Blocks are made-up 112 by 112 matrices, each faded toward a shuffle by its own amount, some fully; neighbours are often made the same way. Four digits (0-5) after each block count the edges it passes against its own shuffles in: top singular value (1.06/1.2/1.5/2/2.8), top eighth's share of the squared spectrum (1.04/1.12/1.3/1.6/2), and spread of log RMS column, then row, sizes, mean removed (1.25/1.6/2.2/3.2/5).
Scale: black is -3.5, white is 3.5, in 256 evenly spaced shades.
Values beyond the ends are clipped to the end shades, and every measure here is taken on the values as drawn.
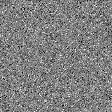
2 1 0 0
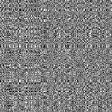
5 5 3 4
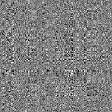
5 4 3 3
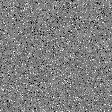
0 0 0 0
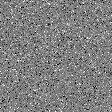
2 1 0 0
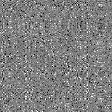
4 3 2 2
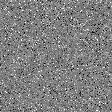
2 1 0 0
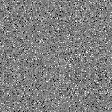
4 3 1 1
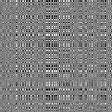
5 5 5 5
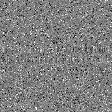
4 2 0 1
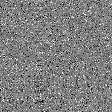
3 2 0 0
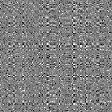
5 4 3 3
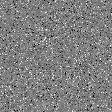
2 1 0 0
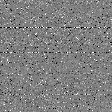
3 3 0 2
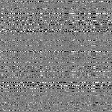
5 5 2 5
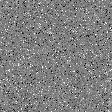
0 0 0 0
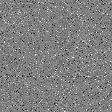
2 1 0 0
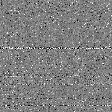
3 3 0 2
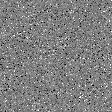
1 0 0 0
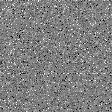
3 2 0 1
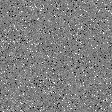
1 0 0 0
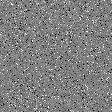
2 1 0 0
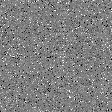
2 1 0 0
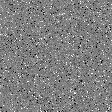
0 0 0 0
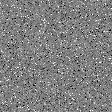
1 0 0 0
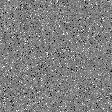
2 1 0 0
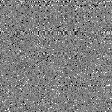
4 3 1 2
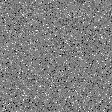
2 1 0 0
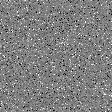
2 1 0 0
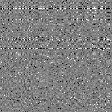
5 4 2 3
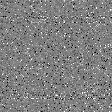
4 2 0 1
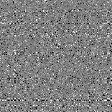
4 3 1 2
